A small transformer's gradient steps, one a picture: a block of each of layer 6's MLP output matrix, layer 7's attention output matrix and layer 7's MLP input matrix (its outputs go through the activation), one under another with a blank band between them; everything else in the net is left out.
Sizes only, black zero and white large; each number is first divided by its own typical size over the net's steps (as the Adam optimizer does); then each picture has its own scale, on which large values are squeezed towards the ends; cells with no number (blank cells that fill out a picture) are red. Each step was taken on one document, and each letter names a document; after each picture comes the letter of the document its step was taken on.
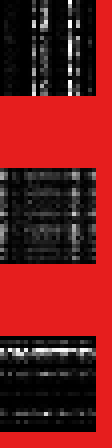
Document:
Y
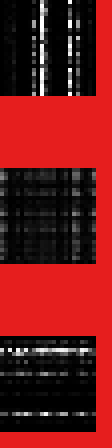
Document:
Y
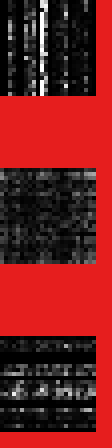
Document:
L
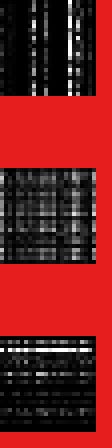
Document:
Y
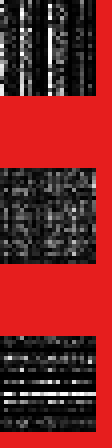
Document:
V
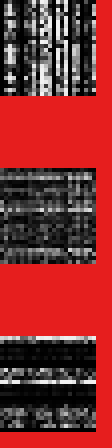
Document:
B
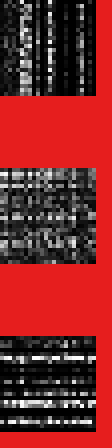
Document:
V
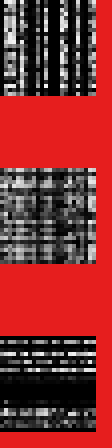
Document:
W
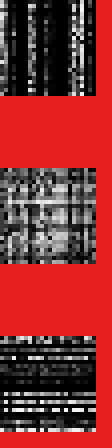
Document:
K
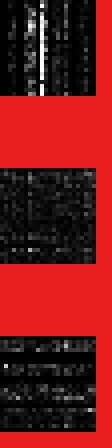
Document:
L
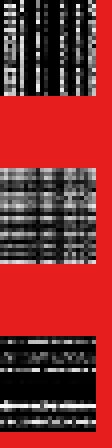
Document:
W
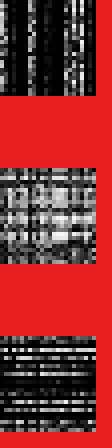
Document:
K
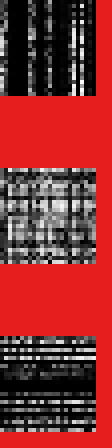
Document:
K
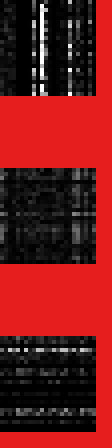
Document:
Y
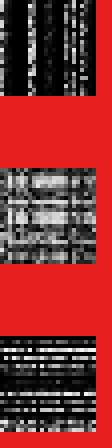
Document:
K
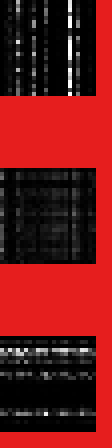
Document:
Y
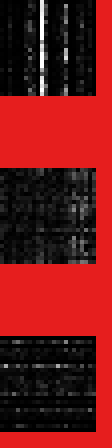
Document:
L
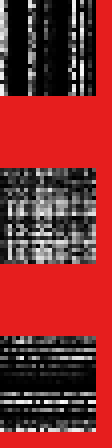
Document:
K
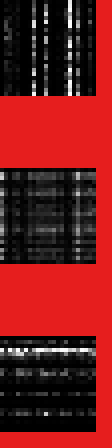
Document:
Y
